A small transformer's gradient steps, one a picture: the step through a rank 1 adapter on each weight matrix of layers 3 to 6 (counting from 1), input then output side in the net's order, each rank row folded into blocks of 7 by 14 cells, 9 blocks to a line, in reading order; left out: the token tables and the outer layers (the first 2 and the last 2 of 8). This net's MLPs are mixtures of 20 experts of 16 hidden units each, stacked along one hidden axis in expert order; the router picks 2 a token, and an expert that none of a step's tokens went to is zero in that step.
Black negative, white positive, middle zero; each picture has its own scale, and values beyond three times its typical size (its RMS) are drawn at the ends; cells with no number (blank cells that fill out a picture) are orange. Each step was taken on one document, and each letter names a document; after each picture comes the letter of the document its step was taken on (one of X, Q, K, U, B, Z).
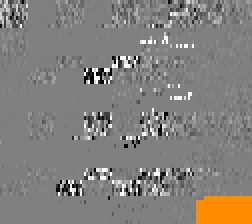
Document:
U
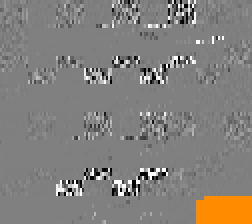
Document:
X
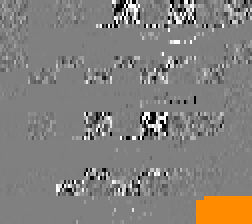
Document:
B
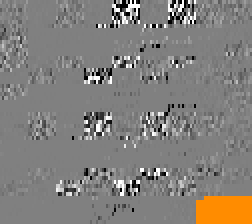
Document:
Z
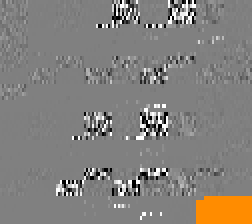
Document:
X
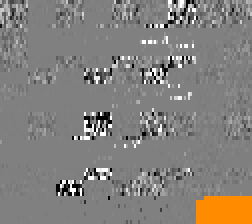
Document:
U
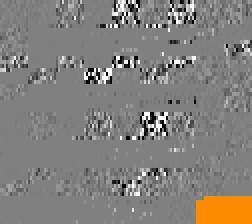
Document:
B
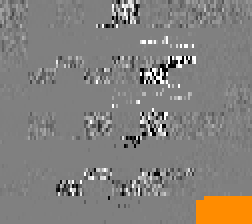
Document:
U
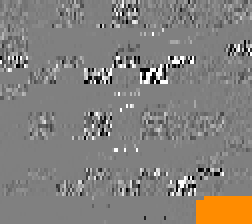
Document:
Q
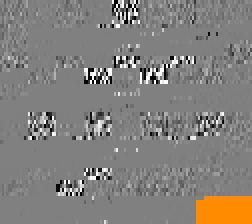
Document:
Q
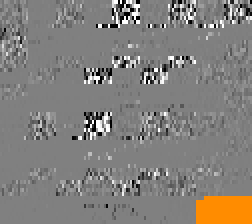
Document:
Z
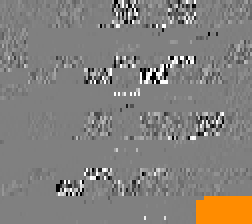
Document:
Q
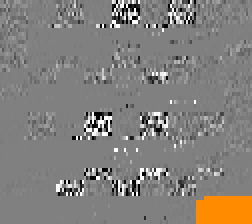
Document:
Q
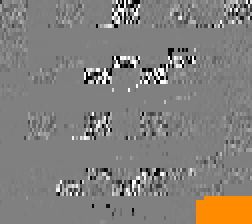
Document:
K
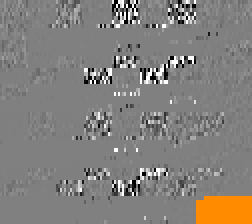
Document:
Q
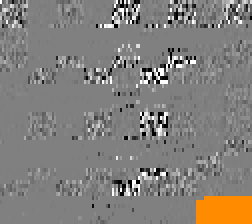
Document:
K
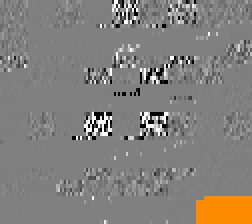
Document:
Q
